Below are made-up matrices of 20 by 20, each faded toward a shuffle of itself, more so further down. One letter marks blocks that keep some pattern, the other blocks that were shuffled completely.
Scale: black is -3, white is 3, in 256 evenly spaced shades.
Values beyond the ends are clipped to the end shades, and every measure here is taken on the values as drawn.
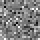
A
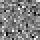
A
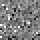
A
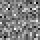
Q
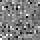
A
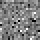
A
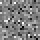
A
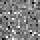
A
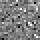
A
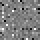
Q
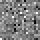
A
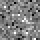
A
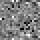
Q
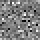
Q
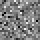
A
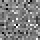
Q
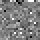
Q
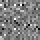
Q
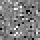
A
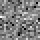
A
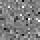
Q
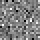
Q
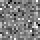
A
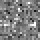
Q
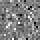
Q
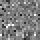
Q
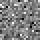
A
